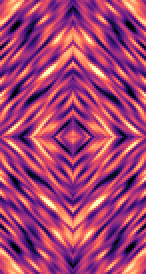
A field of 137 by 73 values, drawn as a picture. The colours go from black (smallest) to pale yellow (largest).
Its left and right halves mirror each other, and so do its top and bottom. There is no seam. No overall slope runs across the table.
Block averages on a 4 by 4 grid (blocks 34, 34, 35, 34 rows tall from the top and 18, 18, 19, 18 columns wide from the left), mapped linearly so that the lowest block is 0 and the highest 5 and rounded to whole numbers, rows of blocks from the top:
0 5 5 0
1 4 4 1
1 4 4 1
0 5 5 0
